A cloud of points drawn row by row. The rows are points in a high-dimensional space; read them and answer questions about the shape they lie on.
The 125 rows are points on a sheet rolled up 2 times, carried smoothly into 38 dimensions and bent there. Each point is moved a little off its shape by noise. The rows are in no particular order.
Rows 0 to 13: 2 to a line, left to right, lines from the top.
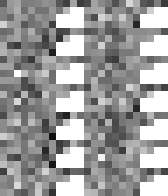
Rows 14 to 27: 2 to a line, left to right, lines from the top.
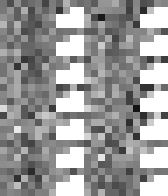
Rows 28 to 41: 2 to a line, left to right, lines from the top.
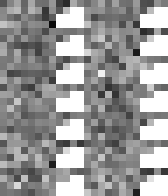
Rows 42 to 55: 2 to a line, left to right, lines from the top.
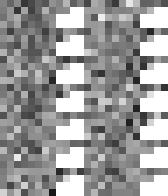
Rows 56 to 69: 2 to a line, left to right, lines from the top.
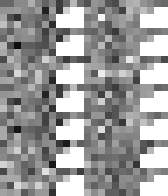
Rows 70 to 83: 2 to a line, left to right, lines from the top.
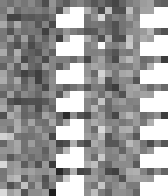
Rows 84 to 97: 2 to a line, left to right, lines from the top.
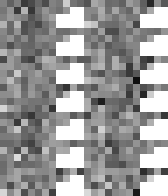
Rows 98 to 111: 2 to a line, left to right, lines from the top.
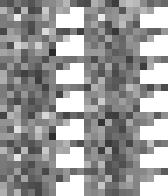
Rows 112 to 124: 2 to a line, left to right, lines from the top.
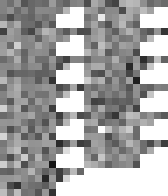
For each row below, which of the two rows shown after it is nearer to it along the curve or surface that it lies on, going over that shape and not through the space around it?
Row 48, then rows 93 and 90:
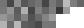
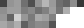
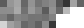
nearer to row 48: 90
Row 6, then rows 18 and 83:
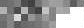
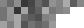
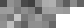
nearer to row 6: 18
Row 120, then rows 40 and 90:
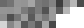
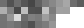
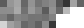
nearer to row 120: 90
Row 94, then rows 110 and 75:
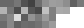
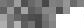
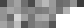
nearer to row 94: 110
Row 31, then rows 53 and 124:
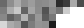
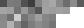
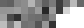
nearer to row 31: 124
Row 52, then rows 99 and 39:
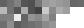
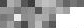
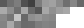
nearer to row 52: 99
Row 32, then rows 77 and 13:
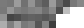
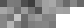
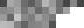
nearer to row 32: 13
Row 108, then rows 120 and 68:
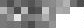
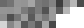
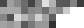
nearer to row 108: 68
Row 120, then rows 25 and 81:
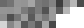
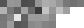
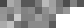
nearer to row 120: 81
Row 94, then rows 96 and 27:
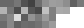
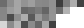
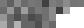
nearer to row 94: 27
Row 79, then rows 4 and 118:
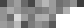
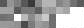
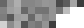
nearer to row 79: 118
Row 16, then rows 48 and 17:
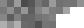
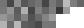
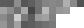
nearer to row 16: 17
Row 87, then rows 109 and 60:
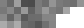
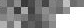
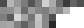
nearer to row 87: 109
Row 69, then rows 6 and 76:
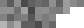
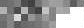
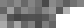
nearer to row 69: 76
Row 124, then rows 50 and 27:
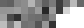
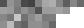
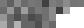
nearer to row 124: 27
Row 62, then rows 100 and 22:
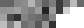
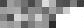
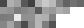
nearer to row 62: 100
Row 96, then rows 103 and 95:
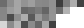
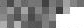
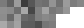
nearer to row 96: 103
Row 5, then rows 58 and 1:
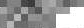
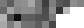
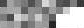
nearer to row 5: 1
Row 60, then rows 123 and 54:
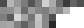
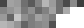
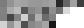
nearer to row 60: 54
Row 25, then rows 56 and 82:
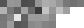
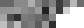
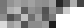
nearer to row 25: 82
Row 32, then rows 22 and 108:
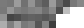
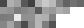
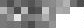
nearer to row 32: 108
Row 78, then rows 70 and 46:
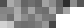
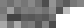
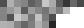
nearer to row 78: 70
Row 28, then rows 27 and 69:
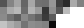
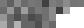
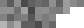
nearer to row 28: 27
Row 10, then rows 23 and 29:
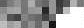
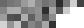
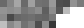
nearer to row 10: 23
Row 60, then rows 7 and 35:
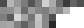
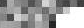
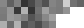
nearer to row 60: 7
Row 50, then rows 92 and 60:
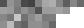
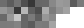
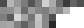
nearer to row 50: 92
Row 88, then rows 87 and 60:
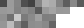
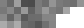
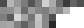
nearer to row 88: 87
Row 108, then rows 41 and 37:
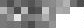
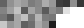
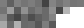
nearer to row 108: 37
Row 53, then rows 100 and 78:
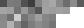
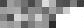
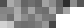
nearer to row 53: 78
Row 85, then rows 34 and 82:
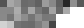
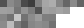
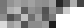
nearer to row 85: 34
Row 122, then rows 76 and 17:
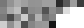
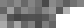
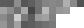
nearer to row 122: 76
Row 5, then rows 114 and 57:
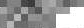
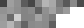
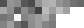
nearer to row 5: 114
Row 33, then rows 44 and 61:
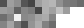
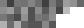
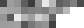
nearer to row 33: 61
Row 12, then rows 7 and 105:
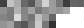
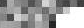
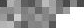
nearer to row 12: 7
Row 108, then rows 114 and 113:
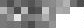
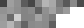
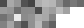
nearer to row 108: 113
